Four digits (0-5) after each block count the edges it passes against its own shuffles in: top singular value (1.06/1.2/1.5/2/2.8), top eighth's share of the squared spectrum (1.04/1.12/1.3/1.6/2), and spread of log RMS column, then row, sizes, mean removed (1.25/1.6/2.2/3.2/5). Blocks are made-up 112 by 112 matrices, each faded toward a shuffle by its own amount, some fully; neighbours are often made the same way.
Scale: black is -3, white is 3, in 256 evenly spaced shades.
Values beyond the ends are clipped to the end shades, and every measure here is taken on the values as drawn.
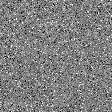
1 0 0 0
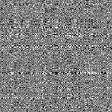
4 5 3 4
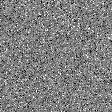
1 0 0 0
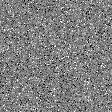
0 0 0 0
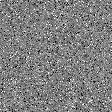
0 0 0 0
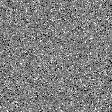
2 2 0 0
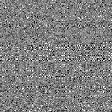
4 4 2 3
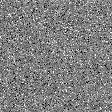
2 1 0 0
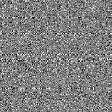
4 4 2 3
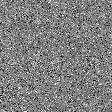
0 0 0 0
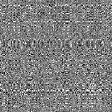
4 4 2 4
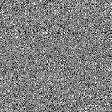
4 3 1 2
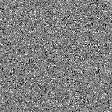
3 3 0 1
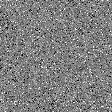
2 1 0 1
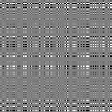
5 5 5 5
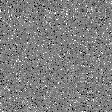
3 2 0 0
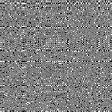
5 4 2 3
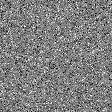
0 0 0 0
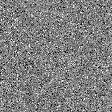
3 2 1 0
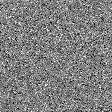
1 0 0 0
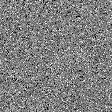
2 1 0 0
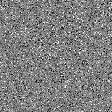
3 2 0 0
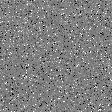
0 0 0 0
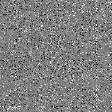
2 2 2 2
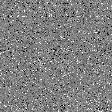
1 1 1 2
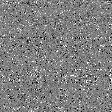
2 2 2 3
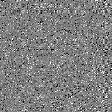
4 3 2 2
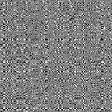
5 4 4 4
